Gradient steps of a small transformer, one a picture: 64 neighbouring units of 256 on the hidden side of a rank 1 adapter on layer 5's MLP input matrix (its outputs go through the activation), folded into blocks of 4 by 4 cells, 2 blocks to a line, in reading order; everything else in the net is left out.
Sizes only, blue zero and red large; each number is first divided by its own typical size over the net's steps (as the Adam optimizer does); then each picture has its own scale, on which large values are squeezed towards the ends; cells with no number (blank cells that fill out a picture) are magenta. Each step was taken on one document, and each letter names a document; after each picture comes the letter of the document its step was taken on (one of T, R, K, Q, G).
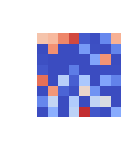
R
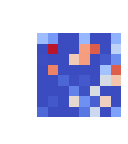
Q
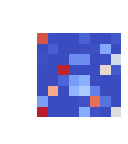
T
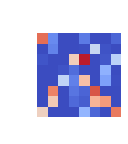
T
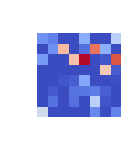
T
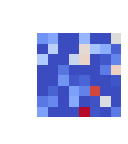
Q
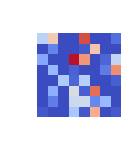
Q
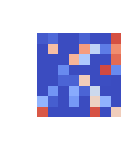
T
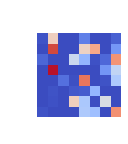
Q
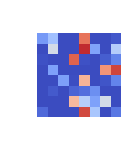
Q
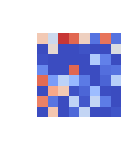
R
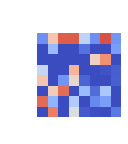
R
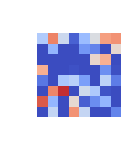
R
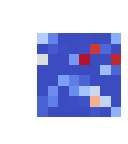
T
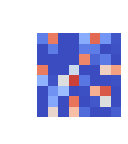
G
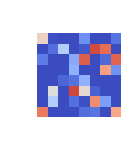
T
